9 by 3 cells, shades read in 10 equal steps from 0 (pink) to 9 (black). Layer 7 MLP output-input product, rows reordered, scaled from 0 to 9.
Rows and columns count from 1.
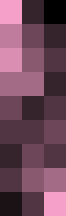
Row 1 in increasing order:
0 7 9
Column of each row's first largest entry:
3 3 3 3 2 1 1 1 1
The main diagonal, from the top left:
0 5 6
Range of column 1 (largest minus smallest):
8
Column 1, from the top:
0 2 1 3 5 6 7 6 8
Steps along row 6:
same down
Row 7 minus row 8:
1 1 3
